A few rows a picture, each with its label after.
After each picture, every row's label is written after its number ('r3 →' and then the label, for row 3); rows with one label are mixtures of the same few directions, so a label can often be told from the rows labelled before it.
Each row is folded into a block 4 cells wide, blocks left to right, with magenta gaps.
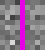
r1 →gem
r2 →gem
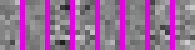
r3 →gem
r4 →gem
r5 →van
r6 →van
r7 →gem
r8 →van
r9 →van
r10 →van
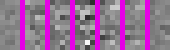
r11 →gem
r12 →gem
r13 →gem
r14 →gem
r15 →van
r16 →van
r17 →van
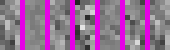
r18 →gem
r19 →gem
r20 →gem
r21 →gem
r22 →van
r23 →gem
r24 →gem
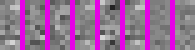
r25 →van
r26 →van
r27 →gem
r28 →van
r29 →van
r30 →van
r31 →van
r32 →gem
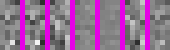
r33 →gem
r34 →gem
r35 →gem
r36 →van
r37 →van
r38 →gem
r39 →gem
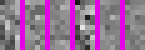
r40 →gem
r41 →gem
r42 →van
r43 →gem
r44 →gem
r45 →gem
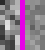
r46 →gem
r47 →gem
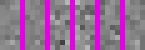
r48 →van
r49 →gem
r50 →gem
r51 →gem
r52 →van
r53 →gem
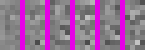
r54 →gem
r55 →gem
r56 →van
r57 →gem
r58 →van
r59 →gem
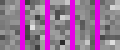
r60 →van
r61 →gem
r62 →gem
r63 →gem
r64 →van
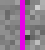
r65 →gem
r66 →van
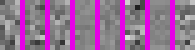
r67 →gem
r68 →van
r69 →gem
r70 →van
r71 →gem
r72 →van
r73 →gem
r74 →gem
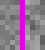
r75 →gem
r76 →gem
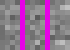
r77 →gem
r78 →gem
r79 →van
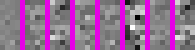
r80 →gem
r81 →gem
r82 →van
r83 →gem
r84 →gem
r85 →gem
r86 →van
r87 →van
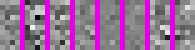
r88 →gem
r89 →gem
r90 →gem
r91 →van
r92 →gem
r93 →gem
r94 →van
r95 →van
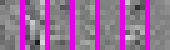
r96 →gem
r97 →gem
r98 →van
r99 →van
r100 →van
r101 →van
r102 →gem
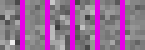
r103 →gem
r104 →van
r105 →gem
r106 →gem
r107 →gem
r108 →van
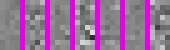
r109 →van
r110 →gem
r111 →van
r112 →van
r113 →van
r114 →van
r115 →gem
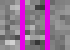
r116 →van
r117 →van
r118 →gem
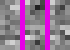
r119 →van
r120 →van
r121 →van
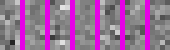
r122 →gem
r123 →van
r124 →van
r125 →van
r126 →van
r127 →van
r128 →gem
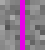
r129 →gem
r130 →van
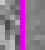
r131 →gem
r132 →van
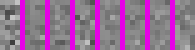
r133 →gem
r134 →van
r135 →van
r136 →gem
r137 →gem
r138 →gem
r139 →gem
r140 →gem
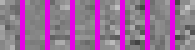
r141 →gem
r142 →van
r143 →van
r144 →van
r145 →van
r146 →van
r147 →gem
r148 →van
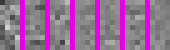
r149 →gem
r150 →van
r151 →gem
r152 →gem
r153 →van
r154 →gem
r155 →gem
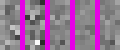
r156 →van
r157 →gem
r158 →gem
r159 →van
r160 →gem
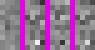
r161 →gem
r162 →gem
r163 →gem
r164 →gem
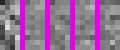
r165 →gem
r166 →van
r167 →gem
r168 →van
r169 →gem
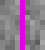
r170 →gem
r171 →gem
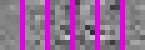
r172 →van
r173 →gem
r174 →van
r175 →van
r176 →van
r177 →van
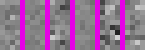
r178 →gem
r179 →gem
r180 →van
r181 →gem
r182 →van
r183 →van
